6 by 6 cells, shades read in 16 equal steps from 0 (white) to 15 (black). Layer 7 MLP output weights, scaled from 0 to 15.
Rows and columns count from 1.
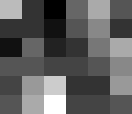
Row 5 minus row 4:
1 -4 -8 1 2 -1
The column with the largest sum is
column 4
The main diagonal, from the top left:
4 12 13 11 12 10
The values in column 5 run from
5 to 12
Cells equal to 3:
1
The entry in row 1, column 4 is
9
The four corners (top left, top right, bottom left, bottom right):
4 10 10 10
